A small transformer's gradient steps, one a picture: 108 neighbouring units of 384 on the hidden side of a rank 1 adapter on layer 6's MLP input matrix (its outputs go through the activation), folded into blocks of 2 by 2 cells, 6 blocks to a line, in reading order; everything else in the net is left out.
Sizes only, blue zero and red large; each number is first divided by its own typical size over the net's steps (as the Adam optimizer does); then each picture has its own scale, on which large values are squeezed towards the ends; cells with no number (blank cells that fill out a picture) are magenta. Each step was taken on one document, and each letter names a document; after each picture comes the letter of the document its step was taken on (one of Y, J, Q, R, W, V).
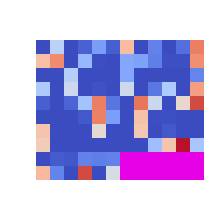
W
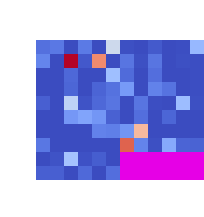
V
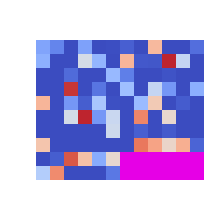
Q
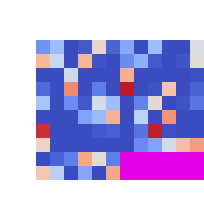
W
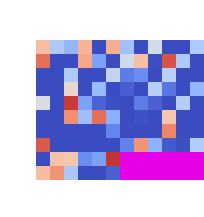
Q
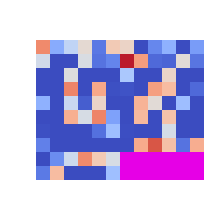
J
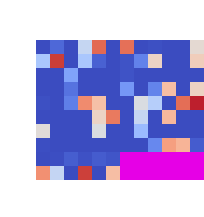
W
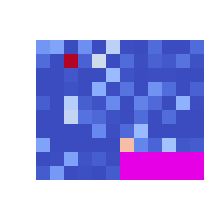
V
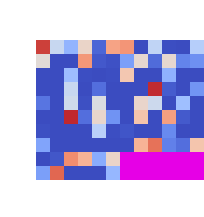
J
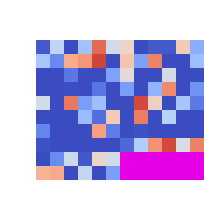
W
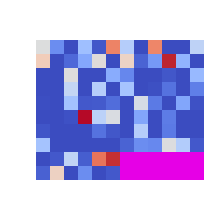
Q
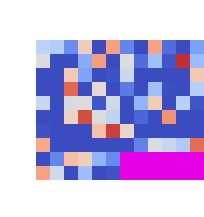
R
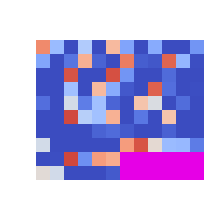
Q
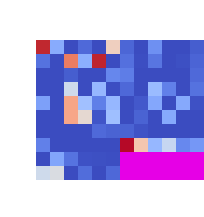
V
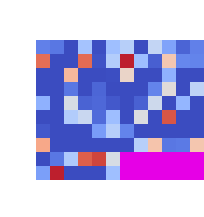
J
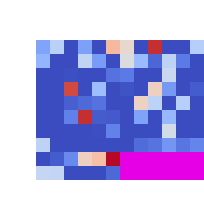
Q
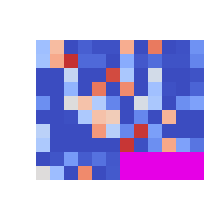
W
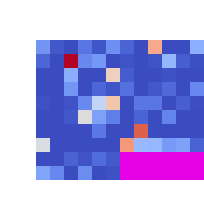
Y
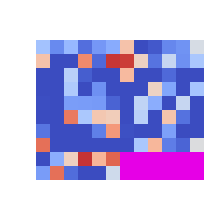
J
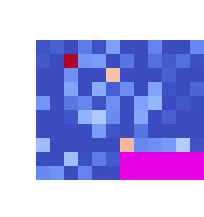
Y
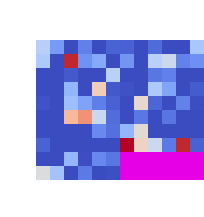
Y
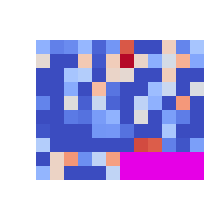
J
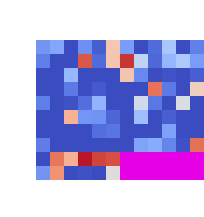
J
